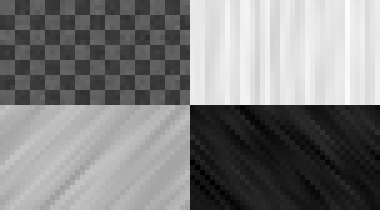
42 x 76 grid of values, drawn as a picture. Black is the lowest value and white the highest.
The table splits into 2 rows of 2 panels. Panel 1,1: low, checkered. Panel 1,2: very high, streaked downward, faint in contrast. Panel 2,1: high, slanting up to the right, faint in contrast. Panel 2,2: very low, slanting down to the right, faint in contrast.
